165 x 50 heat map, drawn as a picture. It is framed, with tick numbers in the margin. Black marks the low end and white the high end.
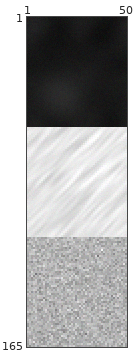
It is made of 3 by 1 panels. Panel 1,1: very low, smooth, faint in contrast. Panel 2,1: very high, slanting up to the right, faint in contrast. Panel 3,1: high, fine-grained.
